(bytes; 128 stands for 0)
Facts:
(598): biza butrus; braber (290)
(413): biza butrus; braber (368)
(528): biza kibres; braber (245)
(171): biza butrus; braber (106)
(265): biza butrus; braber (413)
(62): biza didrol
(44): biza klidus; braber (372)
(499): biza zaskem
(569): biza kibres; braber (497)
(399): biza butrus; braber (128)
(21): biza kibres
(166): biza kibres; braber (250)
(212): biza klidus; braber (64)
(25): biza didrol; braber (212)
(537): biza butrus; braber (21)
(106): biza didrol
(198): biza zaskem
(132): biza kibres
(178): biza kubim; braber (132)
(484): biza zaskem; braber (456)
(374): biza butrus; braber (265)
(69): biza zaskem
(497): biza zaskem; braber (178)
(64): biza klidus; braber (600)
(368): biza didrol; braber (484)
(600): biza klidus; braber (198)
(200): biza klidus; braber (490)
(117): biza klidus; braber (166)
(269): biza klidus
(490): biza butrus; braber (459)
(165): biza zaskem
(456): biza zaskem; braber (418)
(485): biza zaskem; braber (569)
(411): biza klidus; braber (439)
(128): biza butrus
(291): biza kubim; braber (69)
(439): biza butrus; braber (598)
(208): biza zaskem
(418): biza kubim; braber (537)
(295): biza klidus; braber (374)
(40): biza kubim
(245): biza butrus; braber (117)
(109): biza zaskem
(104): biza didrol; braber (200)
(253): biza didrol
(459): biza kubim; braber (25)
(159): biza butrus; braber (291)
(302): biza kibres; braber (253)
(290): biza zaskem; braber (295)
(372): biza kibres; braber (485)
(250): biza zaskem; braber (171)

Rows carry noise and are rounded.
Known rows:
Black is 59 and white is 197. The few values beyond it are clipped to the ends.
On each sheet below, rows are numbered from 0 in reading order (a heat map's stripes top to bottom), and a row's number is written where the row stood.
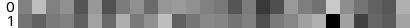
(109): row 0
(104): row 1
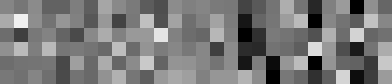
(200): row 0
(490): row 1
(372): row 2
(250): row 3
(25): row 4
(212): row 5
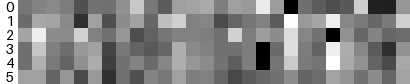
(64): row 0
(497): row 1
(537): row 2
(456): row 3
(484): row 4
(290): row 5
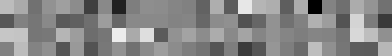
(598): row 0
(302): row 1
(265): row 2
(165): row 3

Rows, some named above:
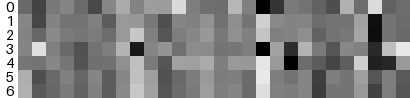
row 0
(372)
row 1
(411)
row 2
(269)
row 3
(459)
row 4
(64)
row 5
(295)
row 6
(295)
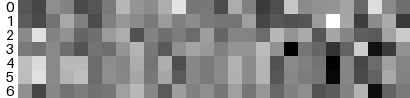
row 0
(569)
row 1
(166)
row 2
(291)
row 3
(212)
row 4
(171)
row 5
(171)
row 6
(44)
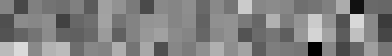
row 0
(411)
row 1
(132)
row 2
(528)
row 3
(171)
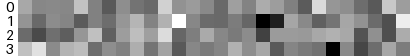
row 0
(245)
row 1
(485)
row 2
(368)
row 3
(171)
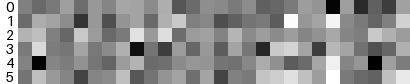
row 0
(106)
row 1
(497)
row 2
(413)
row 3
(418)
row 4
(117)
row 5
(178)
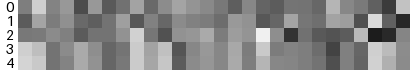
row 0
(198)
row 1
(21)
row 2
(600)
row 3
(374)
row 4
(374)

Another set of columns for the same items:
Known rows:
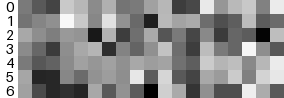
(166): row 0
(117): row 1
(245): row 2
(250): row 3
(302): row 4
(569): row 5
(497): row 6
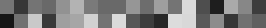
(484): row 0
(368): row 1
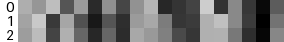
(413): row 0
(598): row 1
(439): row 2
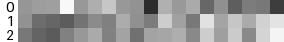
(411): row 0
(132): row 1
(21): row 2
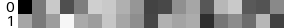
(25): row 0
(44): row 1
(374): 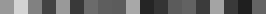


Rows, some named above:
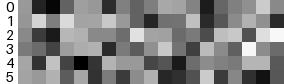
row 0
(485)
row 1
(295)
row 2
(372)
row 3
(250)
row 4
(178)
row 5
(413)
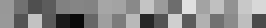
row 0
(132)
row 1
(40)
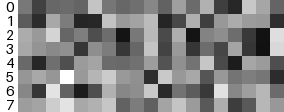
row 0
(456)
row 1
(291)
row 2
(490)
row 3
(537)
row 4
(484)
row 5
(411)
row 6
(459)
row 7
(200)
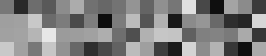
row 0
(484)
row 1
(490)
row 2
(269)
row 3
(171)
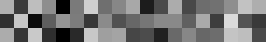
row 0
(418)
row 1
(290)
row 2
(178)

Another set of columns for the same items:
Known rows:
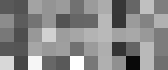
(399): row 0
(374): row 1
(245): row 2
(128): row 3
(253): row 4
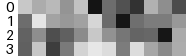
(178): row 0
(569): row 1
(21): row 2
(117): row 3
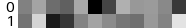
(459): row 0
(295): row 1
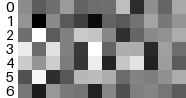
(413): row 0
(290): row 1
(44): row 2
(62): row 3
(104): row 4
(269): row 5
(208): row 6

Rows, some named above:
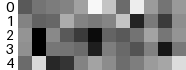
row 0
(166)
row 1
(537)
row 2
(290)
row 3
(456)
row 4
(411)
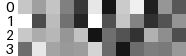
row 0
(25)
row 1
(368)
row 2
(178)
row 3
(569)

